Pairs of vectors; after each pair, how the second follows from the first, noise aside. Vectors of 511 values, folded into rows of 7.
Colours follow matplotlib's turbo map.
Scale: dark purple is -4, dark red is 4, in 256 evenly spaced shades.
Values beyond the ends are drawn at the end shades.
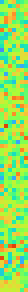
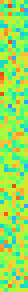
shuffled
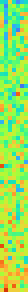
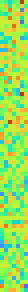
shuffled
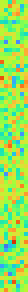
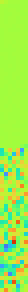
partly zeroed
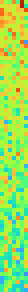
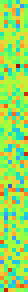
shuffled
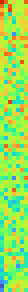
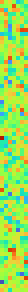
shuffled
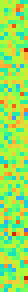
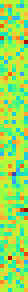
shuffled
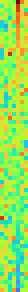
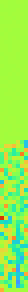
partly zeroed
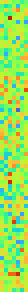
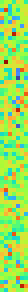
shuffled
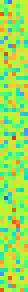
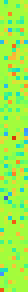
partly zeroed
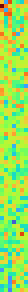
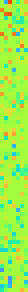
partly zeroed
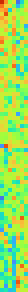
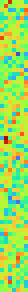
shuffled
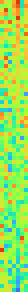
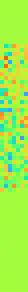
partly zeroed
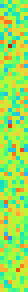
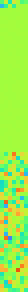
partly zeroed
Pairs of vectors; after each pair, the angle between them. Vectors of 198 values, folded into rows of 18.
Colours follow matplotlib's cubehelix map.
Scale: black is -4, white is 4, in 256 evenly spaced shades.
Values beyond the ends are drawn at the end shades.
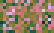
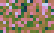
orthogonal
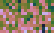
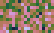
partly aligned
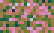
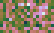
partly aligned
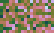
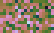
partly opposed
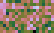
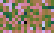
orthogonal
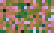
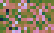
orthogonal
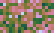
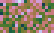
nearly parallel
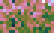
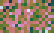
partly opposed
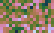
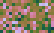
partly opposed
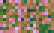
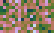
nearly parallel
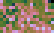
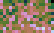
nearly parallel
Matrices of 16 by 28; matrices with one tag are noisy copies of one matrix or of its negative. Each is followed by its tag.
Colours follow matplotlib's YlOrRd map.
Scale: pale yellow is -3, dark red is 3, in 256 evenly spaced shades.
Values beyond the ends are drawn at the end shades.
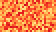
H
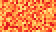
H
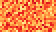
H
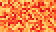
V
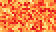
V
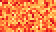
V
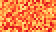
H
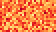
H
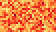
V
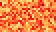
V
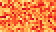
V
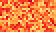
V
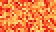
V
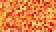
H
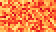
V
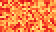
V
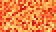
H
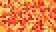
V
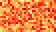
V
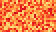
H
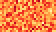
H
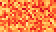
V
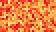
V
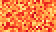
H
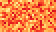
V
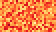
H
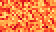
V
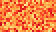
H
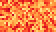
V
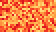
V
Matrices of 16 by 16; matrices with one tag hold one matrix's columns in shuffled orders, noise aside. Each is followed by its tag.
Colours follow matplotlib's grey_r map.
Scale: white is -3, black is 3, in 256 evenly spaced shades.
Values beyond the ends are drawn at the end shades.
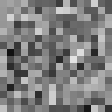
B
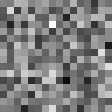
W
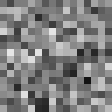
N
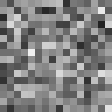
W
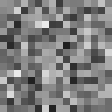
W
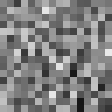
N
